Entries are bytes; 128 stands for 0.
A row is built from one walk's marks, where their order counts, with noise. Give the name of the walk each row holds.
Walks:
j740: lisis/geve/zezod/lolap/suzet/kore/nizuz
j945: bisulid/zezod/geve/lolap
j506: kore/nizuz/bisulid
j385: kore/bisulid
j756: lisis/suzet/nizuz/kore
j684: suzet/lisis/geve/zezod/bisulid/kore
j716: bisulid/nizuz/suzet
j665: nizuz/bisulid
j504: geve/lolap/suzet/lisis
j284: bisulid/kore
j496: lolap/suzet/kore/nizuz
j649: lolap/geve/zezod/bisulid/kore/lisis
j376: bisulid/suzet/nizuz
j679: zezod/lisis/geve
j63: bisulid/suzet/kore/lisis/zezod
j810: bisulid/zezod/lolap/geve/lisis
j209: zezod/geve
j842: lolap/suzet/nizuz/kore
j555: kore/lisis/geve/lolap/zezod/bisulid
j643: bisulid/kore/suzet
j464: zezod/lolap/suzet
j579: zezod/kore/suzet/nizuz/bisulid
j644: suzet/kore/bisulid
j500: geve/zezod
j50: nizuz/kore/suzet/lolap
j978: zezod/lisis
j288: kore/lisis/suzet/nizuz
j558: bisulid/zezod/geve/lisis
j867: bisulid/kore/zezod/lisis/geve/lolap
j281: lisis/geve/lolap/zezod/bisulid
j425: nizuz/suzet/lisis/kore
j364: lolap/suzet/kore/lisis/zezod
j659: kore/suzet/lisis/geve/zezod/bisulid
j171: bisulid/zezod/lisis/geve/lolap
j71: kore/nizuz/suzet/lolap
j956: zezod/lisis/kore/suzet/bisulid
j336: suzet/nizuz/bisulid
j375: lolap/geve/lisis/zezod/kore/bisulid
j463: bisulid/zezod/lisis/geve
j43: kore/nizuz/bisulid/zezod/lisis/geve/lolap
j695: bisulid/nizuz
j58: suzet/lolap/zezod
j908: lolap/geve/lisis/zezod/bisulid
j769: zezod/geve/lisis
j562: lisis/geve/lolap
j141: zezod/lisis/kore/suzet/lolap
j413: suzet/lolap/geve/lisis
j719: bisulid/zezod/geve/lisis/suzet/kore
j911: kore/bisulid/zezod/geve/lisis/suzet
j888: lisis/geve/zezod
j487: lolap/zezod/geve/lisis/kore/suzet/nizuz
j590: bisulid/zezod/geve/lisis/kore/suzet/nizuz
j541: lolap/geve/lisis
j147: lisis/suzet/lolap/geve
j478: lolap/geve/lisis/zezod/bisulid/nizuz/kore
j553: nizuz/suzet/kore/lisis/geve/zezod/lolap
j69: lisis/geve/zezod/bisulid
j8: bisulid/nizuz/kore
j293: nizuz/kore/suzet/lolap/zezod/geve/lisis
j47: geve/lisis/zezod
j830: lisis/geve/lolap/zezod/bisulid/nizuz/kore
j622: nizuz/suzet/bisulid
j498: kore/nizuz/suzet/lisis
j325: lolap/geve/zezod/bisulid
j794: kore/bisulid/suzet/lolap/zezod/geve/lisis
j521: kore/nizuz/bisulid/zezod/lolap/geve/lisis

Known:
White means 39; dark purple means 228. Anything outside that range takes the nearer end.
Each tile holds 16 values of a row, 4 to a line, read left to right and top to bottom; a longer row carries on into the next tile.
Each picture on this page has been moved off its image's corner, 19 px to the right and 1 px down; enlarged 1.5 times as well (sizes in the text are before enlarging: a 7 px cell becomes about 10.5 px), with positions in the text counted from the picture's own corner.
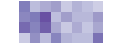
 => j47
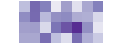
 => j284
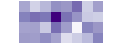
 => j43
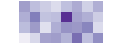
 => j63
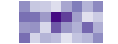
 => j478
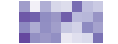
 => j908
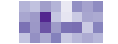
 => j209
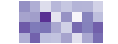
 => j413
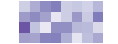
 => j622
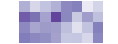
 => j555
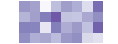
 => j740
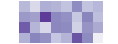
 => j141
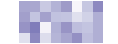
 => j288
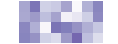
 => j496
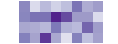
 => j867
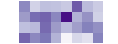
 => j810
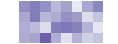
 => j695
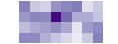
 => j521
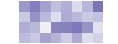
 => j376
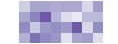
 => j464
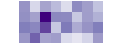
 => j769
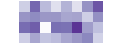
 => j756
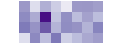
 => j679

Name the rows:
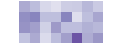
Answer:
j364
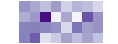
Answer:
j504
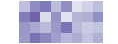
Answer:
j385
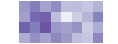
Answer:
j500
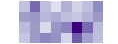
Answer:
j643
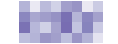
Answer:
j956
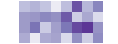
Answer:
j719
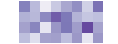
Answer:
j590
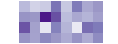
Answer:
j553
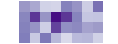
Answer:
j830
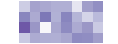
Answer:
j425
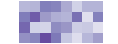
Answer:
j665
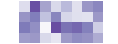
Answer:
j842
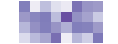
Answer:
j463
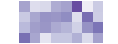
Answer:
j794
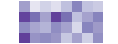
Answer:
j375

